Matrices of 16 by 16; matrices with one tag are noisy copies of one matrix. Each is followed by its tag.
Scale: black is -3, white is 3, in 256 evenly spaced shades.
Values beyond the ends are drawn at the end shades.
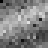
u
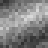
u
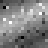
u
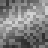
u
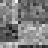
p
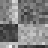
p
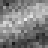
u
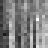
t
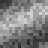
u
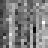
t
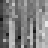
t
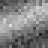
u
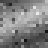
u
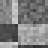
p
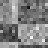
p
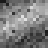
u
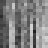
t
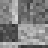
p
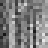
t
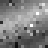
u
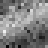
u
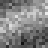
u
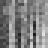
t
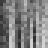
t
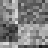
p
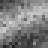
u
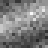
u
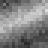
u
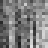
t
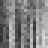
t
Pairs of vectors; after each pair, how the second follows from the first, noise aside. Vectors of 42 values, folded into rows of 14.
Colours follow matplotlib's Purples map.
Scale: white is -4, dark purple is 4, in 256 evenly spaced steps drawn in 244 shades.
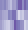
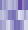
copied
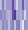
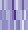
copied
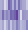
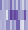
reversed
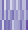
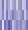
copied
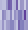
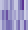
shuffled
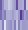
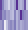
copied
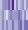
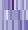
copied
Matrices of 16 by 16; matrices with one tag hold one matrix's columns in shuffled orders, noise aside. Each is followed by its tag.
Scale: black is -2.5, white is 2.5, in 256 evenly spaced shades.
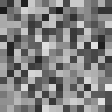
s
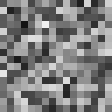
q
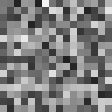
q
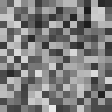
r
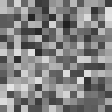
r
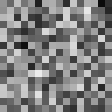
r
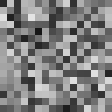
r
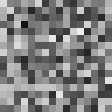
q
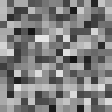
q
